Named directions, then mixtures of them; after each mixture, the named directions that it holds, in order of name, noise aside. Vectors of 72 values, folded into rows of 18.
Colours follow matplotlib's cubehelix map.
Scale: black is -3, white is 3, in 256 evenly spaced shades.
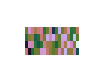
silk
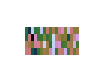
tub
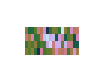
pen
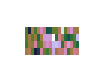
pen, tub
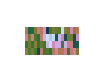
pen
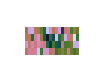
pen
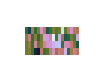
pen, tub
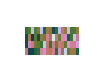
silk, tub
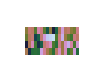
pen, silk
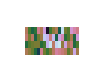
pen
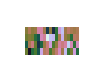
pen, silk
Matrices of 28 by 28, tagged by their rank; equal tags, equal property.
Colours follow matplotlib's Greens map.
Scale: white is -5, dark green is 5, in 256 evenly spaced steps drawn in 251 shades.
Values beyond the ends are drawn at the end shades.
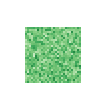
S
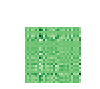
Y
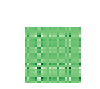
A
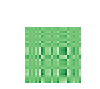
A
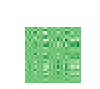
Y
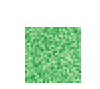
S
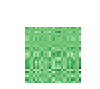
Y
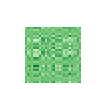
Y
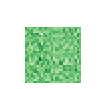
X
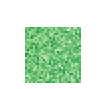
S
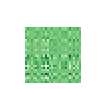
Y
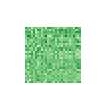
X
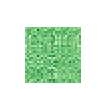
X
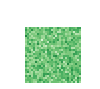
S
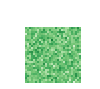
S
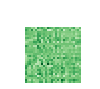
X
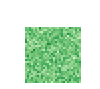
S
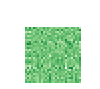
X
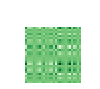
A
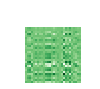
Y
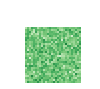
S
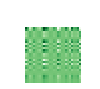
A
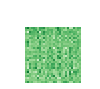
X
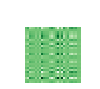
A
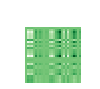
A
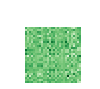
X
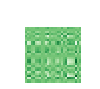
Y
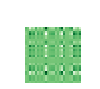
A
